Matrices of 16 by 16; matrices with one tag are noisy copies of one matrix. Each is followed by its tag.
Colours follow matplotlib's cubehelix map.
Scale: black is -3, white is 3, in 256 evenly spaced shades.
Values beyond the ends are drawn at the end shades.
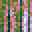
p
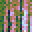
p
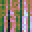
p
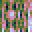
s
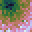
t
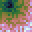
t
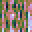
s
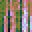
p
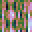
s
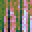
p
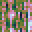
s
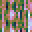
s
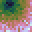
t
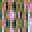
s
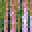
p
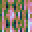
s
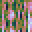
s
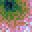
t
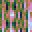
s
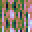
s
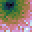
t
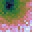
t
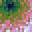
t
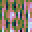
s
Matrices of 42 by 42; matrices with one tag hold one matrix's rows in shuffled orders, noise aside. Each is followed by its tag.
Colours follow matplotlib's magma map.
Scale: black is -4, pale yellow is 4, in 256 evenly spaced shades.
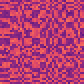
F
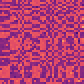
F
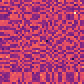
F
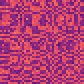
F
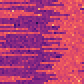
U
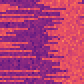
U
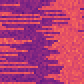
U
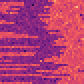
U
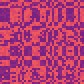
F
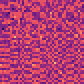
F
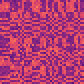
F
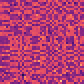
F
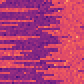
U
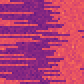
U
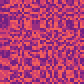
F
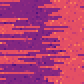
U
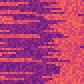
U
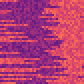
U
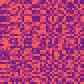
F
